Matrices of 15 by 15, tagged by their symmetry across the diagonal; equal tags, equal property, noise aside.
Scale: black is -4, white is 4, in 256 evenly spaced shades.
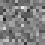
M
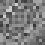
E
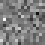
M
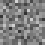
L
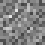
E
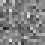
M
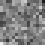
L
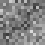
E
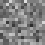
M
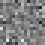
L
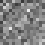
E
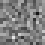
L
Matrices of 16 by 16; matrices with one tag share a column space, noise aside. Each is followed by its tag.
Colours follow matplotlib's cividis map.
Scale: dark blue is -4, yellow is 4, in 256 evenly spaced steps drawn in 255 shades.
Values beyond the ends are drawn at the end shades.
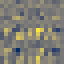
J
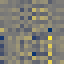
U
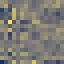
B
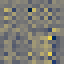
U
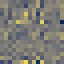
B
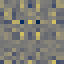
B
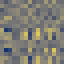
J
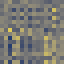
U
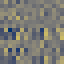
J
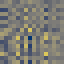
U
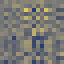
U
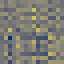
U
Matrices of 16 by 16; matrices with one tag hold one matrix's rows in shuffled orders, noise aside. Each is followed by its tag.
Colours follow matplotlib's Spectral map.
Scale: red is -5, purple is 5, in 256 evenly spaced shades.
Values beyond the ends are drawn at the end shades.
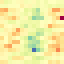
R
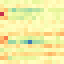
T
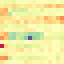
T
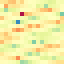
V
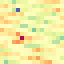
V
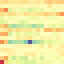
T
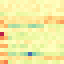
T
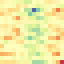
R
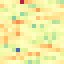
V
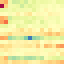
T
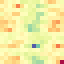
R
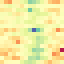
R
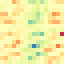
R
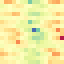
R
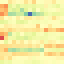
T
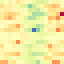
R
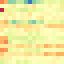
T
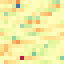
V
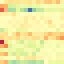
T
